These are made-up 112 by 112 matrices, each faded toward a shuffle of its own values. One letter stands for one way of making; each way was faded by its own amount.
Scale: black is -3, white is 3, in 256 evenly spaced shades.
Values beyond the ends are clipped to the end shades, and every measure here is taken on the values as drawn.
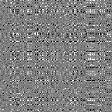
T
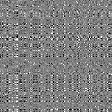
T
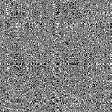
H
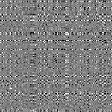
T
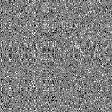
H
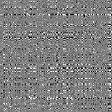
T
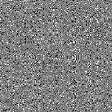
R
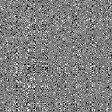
R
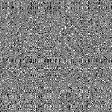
H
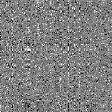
R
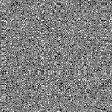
H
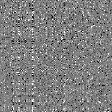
R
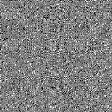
H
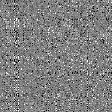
R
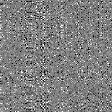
R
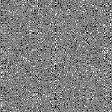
R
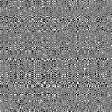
T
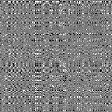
T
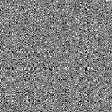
H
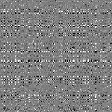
T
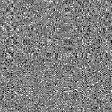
H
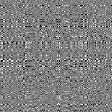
T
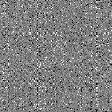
R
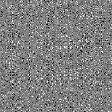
R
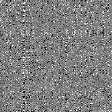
R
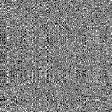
H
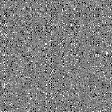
R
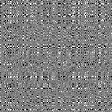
T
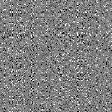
R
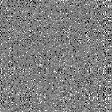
R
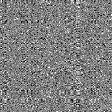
H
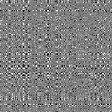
T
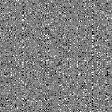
R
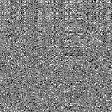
H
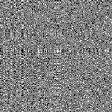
H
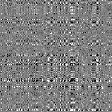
T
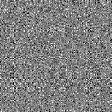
H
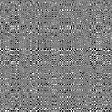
T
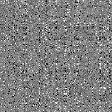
R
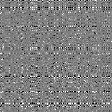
T
